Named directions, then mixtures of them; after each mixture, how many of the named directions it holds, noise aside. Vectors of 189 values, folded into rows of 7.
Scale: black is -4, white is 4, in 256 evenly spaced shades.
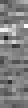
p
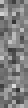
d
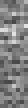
two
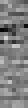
one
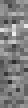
two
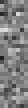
two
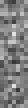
two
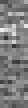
one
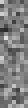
two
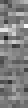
one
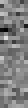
two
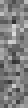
two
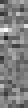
two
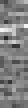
one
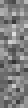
two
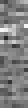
one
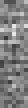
two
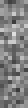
two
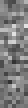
two
